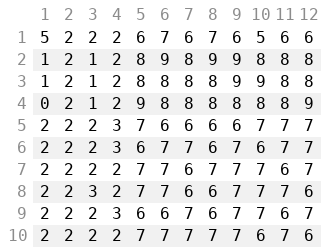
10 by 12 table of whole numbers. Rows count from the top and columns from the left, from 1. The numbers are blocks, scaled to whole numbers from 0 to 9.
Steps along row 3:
up down up up same same same up same down same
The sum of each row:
60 73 72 71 61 62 62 62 61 62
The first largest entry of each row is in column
6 6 9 5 5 6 5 5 7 5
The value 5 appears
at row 1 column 1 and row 1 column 10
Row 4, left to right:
0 2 1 2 9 8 8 8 8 8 8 9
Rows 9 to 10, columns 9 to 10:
7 7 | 7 6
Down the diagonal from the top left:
5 2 1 2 7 7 6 6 7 6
